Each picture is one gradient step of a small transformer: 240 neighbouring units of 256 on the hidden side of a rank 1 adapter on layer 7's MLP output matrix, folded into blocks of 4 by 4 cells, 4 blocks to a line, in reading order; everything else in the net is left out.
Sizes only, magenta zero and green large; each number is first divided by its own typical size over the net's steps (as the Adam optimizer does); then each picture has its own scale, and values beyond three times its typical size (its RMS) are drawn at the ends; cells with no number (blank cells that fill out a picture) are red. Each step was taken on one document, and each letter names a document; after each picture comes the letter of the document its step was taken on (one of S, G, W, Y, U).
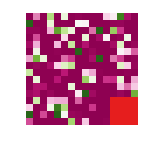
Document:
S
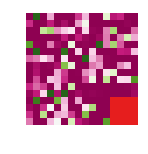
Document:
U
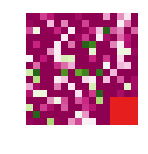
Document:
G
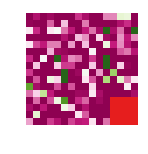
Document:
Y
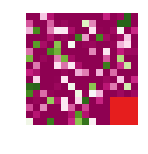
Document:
G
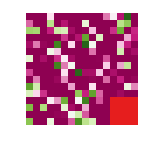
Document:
Y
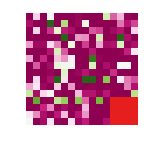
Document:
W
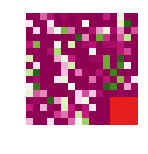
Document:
G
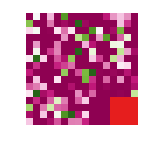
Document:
S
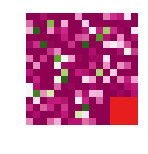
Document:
Y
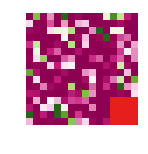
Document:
S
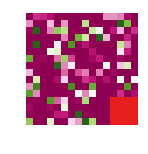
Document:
G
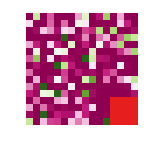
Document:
U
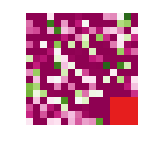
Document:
Y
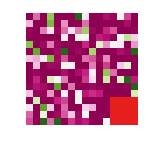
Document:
U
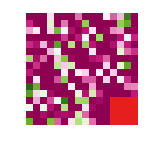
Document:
Y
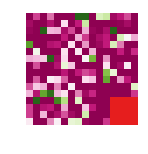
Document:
U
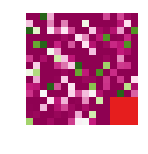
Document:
G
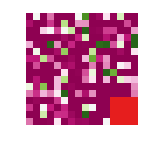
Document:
U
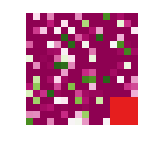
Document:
W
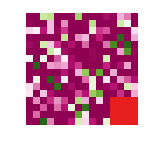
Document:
W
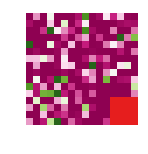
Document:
U
